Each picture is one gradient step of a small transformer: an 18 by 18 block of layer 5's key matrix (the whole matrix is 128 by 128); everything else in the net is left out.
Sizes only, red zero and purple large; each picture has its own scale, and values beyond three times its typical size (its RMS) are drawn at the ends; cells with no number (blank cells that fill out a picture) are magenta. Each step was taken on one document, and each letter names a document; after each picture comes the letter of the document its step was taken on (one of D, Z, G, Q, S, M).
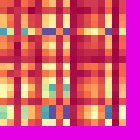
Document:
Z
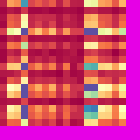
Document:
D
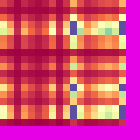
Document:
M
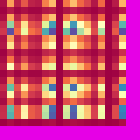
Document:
M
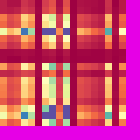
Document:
Z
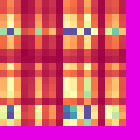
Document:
Z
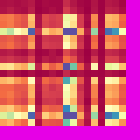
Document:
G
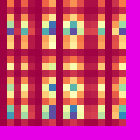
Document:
M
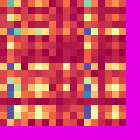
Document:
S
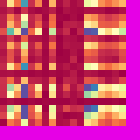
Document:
D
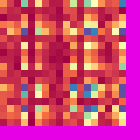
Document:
S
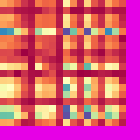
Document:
S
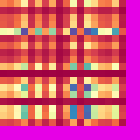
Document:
S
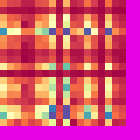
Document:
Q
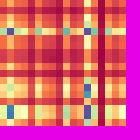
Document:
Q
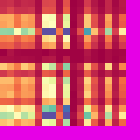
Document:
Z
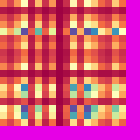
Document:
Q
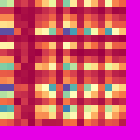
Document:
D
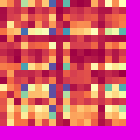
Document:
S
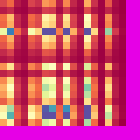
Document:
Q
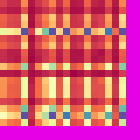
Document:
G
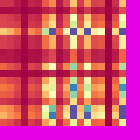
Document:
Q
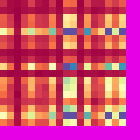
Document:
G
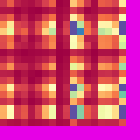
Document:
M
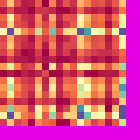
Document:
Q
